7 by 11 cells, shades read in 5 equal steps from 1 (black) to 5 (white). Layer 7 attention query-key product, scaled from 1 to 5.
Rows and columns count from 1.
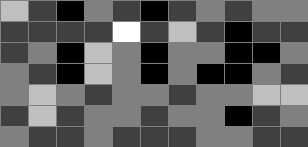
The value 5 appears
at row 2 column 5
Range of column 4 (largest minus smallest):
2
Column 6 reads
1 2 1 1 3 2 2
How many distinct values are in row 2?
4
